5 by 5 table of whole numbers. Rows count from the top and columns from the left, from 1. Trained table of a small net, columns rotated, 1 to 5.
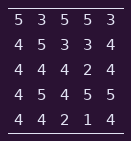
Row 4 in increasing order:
4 4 5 5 5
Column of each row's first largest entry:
1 2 1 2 1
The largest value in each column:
5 5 5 5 5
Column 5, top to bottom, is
3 4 4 5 4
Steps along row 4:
up down up same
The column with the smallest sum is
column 4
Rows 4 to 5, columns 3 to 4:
4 5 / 2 1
